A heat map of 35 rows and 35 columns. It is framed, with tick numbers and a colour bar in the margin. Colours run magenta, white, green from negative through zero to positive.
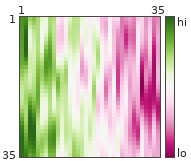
Ninth with the highest average: bottom left. Grain: streaks running down. Slope: up to the left.
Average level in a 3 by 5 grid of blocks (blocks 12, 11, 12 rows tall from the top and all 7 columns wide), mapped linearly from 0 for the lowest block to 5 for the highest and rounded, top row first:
43311 | 44210 | 54321
